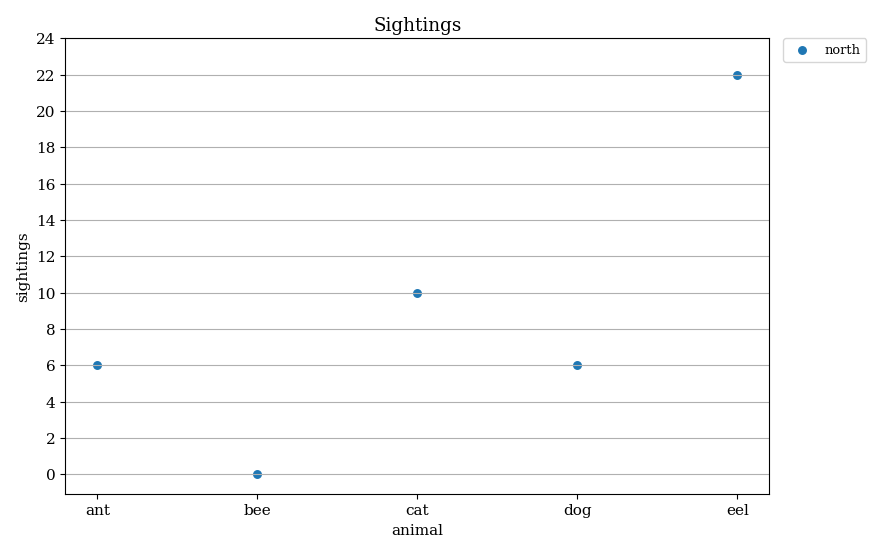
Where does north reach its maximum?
eel
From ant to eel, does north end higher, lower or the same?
higher
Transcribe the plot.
Title: Sightings
x-axis: animal, ticks ant bee cat dog eel
y-axis: sightings, ticks 0 2 4 6 8 10 12 14 16 18 20 22 24
Legend: north
Values:
north: 6 0 10 6 22
